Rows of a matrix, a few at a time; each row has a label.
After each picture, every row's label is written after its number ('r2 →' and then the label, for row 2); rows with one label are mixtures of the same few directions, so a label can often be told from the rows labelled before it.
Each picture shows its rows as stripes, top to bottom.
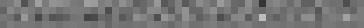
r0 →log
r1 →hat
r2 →log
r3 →hat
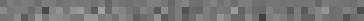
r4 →hat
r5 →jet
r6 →log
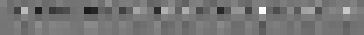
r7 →hat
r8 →log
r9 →log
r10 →log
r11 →log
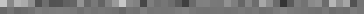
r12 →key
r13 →key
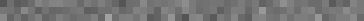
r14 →key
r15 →log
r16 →hat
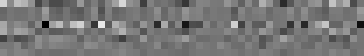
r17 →key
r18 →jet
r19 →jet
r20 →jet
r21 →key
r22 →key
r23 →log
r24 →key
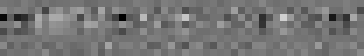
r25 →log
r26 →jet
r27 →key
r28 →log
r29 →key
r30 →hat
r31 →hat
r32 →jet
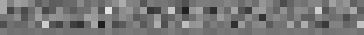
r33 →key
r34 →hat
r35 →log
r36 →jet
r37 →hat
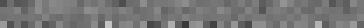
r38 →key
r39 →log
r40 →jet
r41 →hat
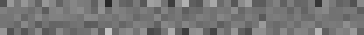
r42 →hat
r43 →jet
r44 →log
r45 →log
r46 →hat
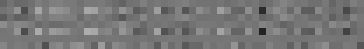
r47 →key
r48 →log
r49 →key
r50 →key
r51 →log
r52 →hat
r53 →jet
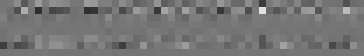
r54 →log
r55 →log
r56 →hat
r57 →hat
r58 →hat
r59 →log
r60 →key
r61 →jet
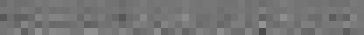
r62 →key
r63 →log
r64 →key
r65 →log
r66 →log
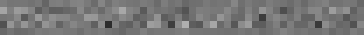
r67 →jet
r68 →key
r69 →log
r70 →hat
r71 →key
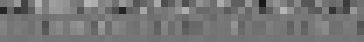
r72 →log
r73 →key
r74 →hat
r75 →jet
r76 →jet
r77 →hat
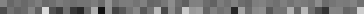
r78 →hat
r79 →jet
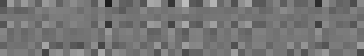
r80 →hat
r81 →key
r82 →jet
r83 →hat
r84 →hat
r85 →hat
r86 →jet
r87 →jet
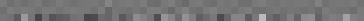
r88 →hat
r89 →hat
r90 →log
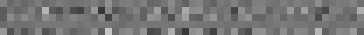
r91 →hat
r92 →jet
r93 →hat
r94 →key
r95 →hat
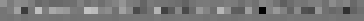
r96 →key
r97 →log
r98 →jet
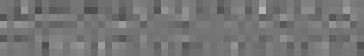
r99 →log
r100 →log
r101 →key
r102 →key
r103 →jet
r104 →key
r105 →jet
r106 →jet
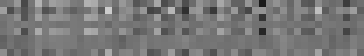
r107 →log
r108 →hat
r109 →log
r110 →hat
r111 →log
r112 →key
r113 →key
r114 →hat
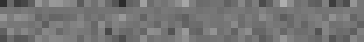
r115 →key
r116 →log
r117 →key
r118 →jet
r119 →hat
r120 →key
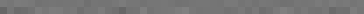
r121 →key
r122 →key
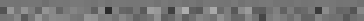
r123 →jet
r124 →hat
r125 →log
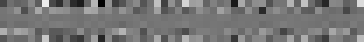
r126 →jet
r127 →log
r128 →jet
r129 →key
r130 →key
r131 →jet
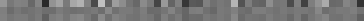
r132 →jet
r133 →hat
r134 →jet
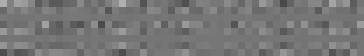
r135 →key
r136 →hat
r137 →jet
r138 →jet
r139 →key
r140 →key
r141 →key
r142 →key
